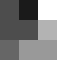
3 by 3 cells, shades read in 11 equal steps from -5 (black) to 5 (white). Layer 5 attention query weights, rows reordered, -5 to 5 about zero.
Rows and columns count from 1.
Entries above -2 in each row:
1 1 3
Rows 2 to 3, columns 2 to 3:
-2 2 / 1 1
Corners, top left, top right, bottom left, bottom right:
-2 5 -1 1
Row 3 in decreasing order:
1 1 -1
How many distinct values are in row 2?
2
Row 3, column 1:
-1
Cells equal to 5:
1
